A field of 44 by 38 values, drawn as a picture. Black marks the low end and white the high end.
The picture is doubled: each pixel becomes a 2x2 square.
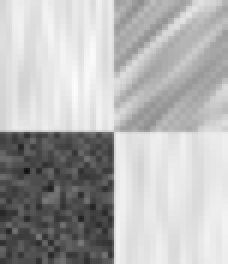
It is made of 2 by 2 panels. Panel 1,1: very high, streaked downward, faint in contrast. Panel 1,2: high, slanting up to the right. Panel 2,1: low, fine-grained. Panel 2,2: very high, streaked downward, faint in contrast.
